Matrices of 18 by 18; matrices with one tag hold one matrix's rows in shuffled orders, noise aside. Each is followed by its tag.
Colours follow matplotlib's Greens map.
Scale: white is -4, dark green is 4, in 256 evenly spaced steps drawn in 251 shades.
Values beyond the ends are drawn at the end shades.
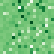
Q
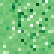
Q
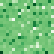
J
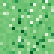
Q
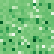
J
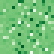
Q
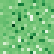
Q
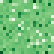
J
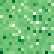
J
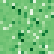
Q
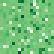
Q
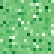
J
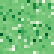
J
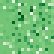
Q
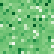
J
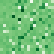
Q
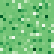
J
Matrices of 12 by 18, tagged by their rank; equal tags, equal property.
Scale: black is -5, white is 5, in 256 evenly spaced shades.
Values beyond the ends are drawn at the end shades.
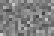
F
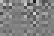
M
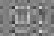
M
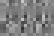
M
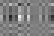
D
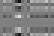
D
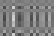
D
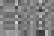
M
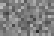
F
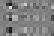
M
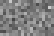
F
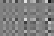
D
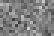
F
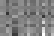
M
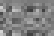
M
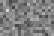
F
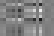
D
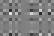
D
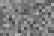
F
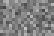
F
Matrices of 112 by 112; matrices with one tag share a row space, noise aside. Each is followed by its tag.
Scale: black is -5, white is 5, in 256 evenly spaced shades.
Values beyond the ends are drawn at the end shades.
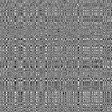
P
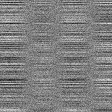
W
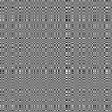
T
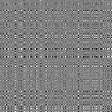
P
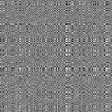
T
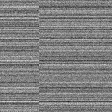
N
